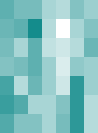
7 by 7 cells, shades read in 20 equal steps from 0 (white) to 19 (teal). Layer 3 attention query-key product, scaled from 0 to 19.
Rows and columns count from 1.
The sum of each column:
91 72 85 48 38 83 58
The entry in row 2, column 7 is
10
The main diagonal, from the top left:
13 13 13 8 4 17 6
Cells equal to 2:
0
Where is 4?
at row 3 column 5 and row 5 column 5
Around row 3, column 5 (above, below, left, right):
0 3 5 6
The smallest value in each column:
10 6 7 5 0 6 6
